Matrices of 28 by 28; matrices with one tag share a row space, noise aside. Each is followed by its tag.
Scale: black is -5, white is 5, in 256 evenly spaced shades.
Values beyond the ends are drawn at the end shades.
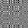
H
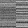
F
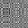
H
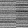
F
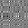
H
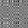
H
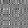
H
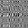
H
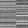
F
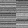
F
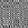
H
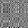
H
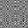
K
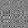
H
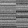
F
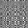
K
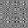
K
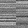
F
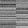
F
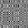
H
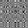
K
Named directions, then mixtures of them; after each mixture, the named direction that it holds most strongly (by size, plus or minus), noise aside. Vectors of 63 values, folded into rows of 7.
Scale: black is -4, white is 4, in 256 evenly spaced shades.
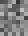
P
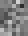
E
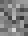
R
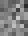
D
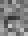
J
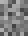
P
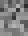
D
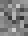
R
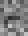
J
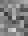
R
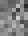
D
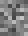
R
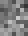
D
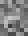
J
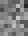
D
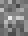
J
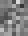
E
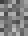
P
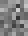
D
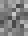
D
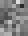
E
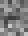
J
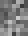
E
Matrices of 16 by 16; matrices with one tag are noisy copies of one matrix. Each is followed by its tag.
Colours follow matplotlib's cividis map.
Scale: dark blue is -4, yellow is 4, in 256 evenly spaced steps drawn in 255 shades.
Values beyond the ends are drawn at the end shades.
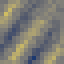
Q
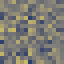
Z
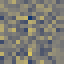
Z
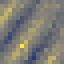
Q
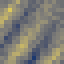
Q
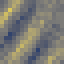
Q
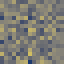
Z
